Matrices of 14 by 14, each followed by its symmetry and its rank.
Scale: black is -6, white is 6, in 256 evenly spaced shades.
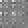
symmetric, rank two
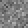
symmetric, full rank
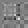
symmetric, rank two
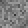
symmetric, full rank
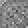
symmetric, full rank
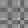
symmetric, rank one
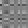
neither, rank one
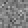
antisymmetric, full rank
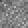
symmetric, full rank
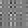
neither, rank one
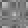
symmetric, rank two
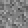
antisymmetric, full rank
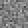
antisymmetric, full rank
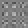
symmetric, rank two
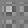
symmetric, rank one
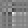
symmetric, rank one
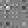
symmetric, rank two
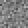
antisymmetric, full rank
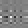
neither, rank one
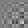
symmetric, rank one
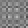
symmetric, rank one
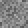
symmetric, full rank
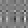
neither, rank one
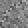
antisymmetric, full rank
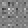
symmetric, rank two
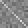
symmetric, full rank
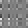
neither, rank one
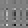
neither, rank one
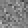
antisymmetric, full rank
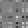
symmetric, rank one
